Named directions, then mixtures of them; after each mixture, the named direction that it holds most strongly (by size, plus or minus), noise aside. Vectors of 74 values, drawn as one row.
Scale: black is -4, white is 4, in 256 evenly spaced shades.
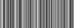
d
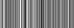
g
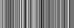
g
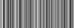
d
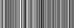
g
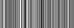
g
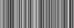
d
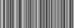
d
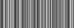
d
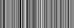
g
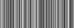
d
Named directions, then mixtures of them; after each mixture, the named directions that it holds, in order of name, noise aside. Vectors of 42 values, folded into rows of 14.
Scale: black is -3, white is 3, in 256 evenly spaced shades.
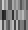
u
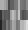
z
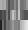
z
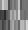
u, z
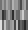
u, z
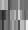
u, z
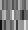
u, z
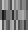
u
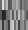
u, z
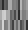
u, z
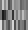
u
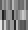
u, z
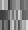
u, z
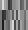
u, z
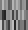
u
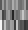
u, z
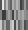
u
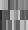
z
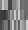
u, z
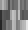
z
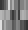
z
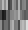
u, z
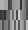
u, z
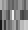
u, z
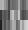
z
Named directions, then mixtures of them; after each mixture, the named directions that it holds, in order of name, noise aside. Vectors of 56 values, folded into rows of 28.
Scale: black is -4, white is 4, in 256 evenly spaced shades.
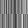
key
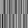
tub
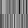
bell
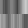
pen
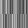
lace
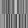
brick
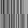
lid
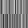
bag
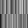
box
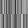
bag, key, pen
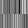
bell, pen, tub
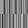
tub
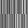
bell, lid, tub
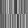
brick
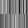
bell, lace, tub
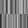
box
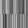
lace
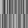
lace, tub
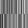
box, lid, tub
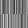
bag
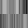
bell, pen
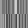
brick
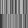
box, lid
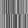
brick, key
